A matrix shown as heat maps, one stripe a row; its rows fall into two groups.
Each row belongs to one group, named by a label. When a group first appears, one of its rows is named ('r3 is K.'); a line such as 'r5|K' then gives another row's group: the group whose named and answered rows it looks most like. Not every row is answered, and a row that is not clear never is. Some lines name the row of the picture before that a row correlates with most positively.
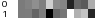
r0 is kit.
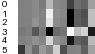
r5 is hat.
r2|kit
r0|kit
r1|kit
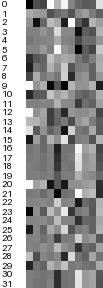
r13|hat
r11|kit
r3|kit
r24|kit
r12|hat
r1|hat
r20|hat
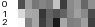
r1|hat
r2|hat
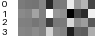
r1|kit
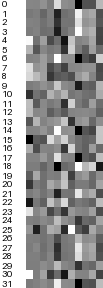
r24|kit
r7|hat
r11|hat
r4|hat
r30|hat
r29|kit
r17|kit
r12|hat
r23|hat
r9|kit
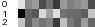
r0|hat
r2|hat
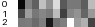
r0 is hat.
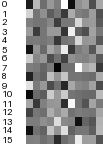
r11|hat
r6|hat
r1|hat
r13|kit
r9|hat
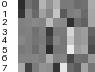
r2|kit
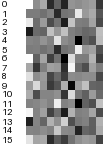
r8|hat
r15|hat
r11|kit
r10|hat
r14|kit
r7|hat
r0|hat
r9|hat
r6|hat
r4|kit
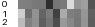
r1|hat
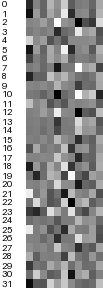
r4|hat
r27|kit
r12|kit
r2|kit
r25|hat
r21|hat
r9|kit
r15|kit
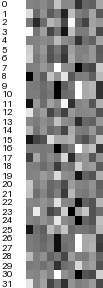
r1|hat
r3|hat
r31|hat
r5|hat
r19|kit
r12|hat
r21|hat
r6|hat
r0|kit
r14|hat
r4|kit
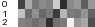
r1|hat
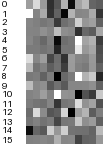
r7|hat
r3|kit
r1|hat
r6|hat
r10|kit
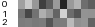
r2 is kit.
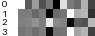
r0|hat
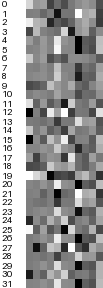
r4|kit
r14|hat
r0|hat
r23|kit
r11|hat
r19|hat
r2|hat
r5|kit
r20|kit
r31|kit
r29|kit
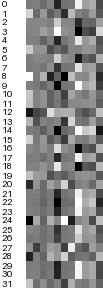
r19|hat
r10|hat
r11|hat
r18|kit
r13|hat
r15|hat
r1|hat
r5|hat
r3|kit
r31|hat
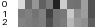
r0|hat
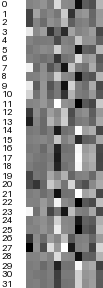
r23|hat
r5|kit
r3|hat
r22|kit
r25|kit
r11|kit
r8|kit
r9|hat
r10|hat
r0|kit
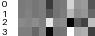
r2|kit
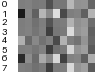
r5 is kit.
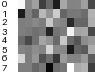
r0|hat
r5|kit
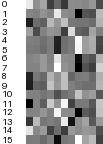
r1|kit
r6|kit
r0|hat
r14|hat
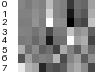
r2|kit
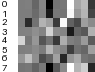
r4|hat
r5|kit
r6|hat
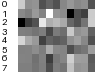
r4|hat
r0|hat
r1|kit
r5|kit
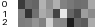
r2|kit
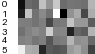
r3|kit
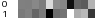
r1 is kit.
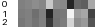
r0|kit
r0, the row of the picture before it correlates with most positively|0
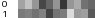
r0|hat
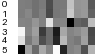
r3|hat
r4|hat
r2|kit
